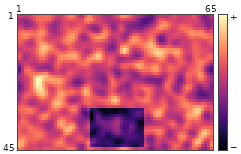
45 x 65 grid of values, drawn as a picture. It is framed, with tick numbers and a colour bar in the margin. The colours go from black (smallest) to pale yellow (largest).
Odd patch: lower, in the bottom middle. Ninth with the lowest average: bottom middle. Grain: blotchy. Roughest part: bottom middle.
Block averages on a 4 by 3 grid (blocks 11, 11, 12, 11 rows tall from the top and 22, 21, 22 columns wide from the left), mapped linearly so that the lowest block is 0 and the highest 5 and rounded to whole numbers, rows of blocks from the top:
544
545
534
504
